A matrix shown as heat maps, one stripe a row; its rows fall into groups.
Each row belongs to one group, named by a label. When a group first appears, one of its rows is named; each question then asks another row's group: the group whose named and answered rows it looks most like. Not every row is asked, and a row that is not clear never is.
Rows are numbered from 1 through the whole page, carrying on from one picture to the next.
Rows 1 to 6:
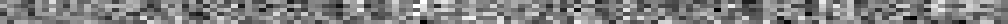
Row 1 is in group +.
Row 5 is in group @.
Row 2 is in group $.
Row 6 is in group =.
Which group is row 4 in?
$
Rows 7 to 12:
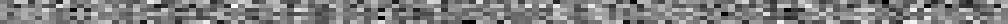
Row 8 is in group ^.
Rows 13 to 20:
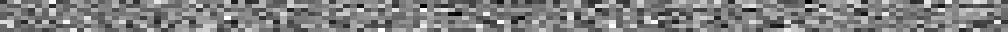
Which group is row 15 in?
+
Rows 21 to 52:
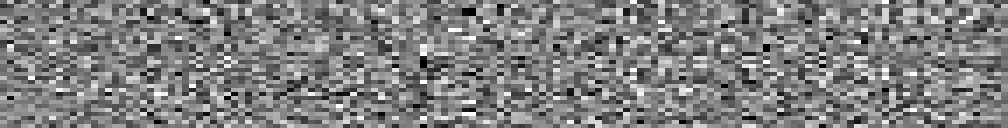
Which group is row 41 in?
+
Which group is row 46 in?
@
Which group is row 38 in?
$
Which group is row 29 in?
+
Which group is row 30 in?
@
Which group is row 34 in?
+
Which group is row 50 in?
+
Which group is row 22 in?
=
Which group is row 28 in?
^
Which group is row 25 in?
$
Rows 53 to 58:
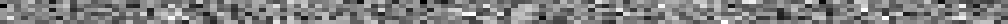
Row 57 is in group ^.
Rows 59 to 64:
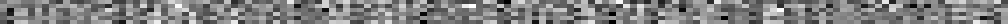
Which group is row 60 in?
@
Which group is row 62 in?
=
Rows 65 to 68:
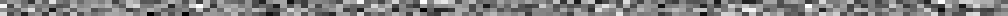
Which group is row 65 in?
+
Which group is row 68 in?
$
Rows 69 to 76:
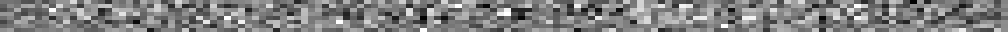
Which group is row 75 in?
=
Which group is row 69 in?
@
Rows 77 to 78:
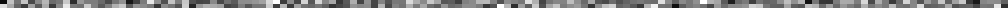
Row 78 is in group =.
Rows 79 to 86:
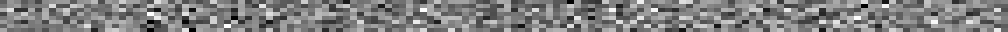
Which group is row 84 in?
$
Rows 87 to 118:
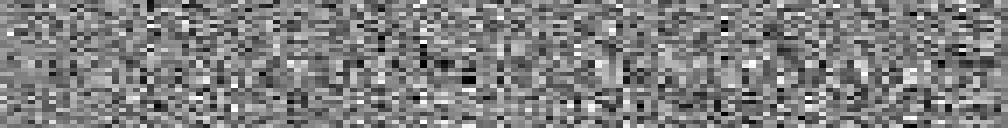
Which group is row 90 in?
@
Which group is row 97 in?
+
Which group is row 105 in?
^
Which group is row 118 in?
@
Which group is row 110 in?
+
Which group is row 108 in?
$
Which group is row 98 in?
=
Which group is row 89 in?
@
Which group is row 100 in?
=
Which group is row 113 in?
^
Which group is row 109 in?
@
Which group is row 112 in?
+
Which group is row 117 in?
+
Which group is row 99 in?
@
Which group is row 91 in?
=
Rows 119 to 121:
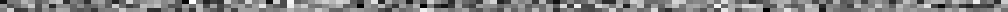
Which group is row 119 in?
=
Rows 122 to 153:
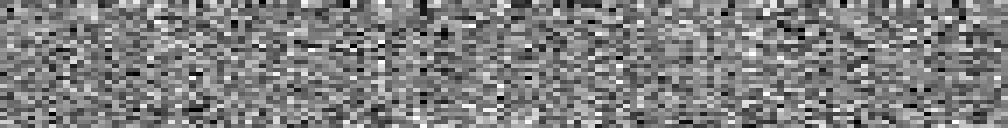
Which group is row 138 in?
^
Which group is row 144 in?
@
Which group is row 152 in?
^
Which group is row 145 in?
=
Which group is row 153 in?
+
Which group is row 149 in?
$
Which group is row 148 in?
@
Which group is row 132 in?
@
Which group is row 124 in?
=
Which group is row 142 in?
^
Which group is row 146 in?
=
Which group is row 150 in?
^
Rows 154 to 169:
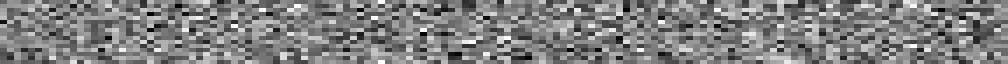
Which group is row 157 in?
$
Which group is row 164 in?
@
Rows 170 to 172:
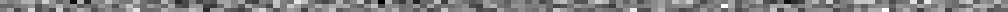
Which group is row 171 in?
=
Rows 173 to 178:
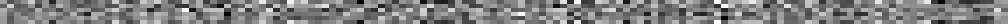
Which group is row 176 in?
+
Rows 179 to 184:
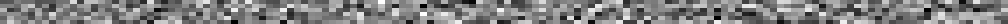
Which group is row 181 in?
^
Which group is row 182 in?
+
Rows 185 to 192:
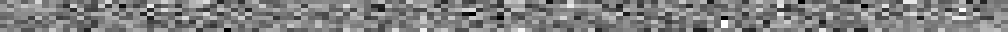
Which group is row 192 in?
+
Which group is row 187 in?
@
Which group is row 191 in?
=
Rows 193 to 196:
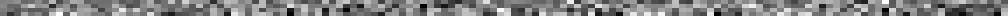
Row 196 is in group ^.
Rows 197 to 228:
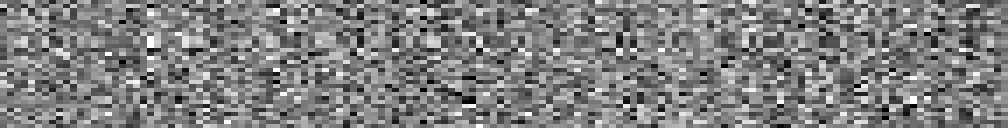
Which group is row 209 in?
$
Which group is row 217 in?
$
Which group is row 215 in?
$
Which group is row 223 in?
@
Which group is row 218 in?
^
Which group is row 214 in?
=
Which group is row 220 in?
^
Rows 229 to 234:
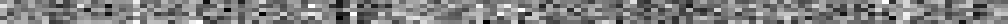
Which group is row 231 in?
+
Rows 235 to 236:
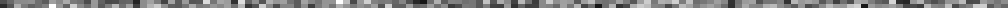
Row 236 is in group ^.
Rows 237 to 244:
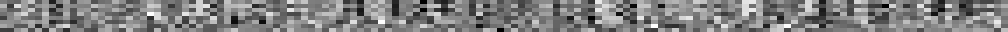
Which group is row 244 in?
=
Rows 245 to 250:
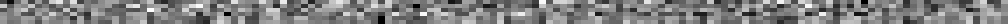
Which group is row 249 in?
@
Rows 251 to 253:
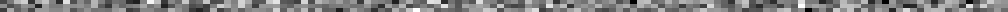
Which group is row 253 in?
$
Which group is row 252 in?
@
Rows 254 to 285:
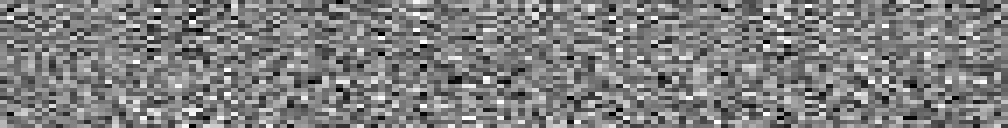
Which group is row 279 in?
^
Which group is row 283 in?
@
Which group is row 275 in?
@
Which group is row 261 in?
$
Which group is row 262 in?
@
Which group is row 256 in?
=
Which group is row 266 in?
$
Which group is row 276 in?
$
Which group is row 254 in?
$
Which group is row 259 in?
=
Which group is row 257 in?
$
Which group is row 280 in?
+
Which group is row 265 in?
=
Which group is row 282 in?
=
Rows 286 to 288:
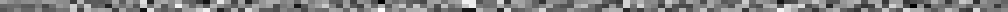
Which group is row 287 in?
@
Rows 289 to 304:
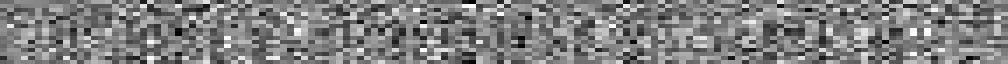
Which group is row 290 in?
@
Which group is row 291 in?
$
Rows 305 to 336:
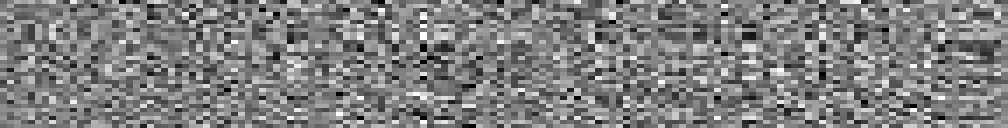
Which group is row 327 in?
+
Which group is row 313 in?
+
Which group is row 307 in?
^
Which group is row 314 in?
+
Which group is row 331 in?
@
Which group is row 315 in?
^
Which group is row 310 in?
=
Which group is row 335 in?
+
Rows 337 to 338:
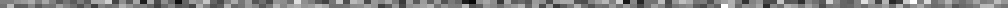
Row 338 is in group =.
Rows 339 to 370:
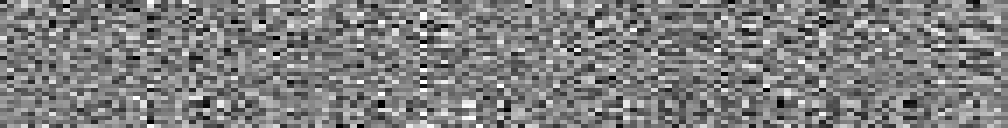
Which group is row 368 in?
@
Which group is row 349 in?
=
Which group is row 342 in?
+
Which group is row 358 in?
=
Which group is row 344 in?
^
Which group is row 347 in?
+
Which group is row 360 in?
=
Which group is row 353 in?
$
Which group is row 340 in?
^
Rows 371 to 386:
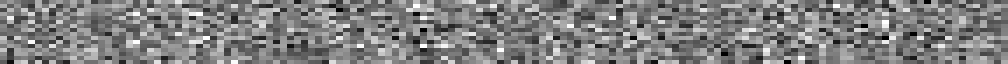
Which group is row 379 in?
@
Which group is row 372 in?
$
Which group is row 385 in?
@
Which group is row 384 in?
=
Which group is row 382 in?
+
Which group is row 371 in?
@
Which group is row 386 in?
=
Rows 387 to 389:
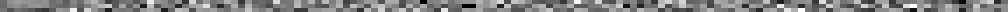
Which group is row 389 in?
@
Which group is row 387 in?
=
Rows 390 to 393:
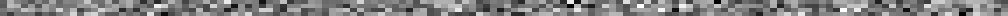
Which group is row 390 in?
+
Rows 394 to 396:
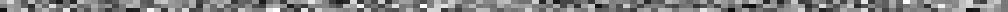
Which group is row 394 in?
^
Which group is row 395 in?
+
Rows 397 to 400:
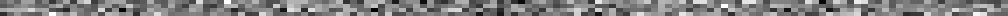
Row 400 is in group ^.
